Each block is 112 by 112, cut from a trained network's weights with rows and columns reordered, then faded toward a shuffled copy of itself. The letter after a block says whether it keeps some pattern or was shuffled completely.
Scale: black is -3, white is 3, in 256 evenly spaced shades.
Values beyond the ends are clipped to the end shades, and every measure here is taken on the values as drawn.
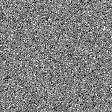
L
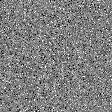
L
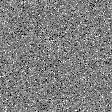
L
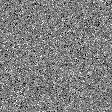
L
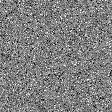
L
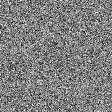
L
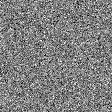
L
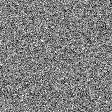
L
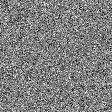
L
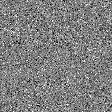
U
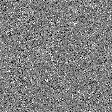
U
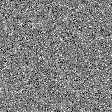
L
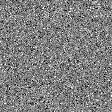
U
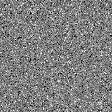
U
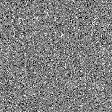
U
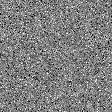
L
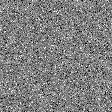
L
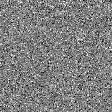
U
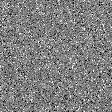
L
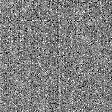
U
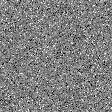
L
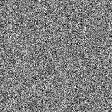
U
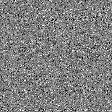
U
